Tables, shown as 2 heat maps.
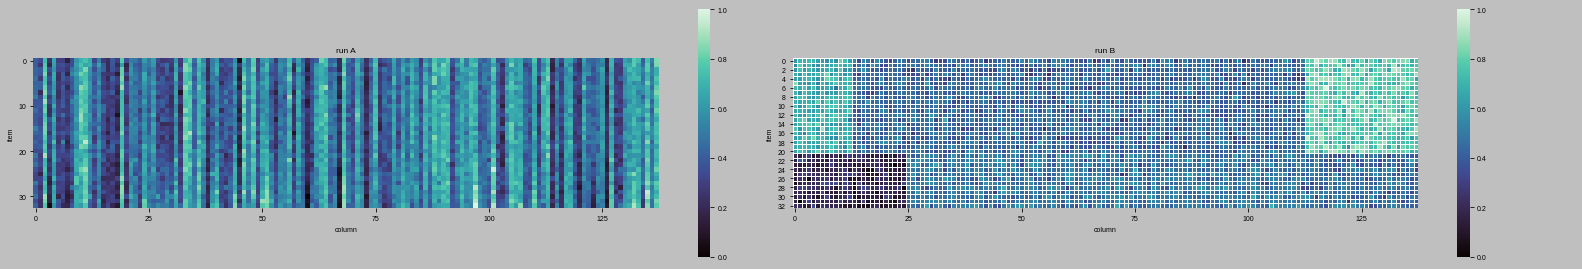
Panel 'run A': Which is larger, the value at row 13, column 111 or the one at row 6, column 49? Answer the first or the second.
the second
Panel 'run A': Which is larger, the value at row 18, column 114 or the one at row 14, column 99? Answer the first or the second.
the second
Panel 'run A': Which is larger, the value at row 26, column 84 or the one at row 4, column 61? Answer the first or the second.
the first
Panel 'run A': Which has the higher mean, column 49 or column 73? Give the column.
49
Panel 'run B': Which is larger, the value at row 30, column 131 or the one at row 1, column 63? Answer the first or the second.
the first
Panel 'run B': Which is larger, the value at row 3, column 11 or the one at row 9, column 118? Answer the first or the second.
the second
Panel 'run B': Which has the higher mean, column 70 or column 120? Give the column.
120
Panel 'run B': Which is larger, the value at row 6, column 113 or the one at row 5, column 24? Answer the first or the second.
the first
